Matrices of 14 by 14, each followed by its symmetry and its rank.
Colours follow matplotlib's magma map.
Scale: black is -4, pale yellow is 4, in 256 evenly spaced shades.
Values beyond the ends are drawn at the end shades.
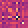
symmetric, rank three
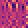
neither, rank two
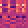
neither, rank two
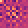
symmetric, rank three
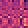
neither, rank two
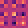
symmetric, rank one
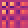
symmetric, rank one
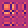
symmetric, rank one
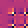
symmetric, rank one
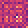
symmetric, rank three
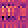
neither, rank two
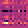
neither, rank two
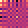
symmetric, rank one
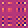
symmetric, rank one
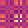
symmetric, rank one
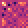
symmetric, rank three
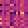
neither, rank two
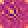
symmetric, rank three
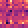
neither, rank two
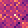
symmetric, rank three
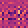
neither, rank two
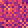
symmetric, rank three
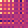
symmetric, rank one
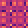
symmetric, rank one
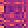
neither, rank two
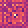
symmetric, rank three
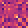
symmetric, rank three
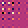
symmetric, rank one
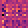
neither, rank two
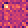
symmetric, rank three
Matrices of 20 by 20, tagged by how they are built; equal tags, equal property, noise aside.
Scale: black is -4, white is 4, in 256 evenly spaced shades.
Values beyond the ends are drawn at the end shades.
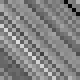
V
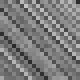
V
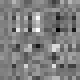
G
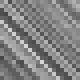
V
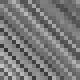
V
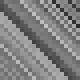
V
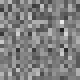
G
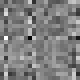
G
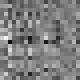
G
